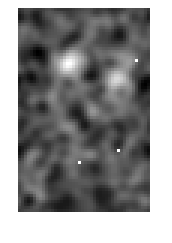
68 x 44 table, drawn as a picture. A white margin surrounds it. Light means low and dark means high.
The halves do not mirror each other. Two dips sink into the field. There are three isolated cells, each far lower than the cells round it. Most values sit high, with a long tail of low ones. The top middle is the ninth with the lowest average.
